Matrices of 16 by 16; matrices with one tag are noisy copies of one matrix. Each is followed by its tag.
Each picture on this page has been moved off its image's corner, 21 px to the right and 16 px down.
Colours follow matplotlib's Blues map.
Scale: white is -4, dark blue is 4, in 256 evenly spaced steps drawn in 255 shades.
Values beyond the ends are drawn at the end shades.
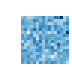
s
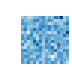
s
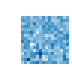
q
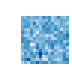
q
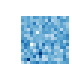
q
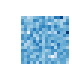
s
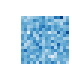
s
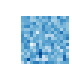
q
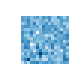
q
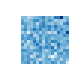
s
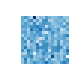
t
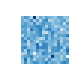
t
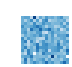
t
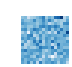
s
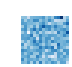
s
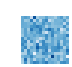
t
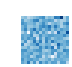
s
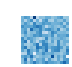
t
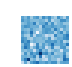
q
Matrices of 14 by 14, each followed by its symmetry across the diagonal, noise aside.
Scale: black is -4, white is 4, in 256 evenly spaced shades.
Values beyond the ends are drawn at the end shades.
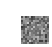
symmetric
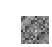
symmetric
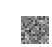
symmetric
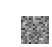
neither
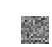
neither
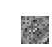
symmetric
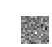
neither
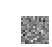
neither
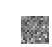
neither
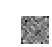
symmetric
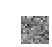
neither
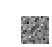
symmetric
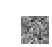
neither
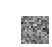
neither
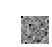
symmetric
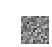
symmetric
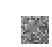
symmetric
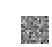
neither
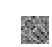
symmetric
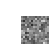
neither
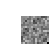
symmetric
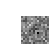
symmetric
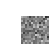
neither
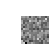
neither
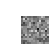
neither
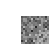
symmetric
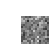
neither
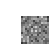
symmetric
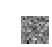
neither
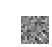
symmetric
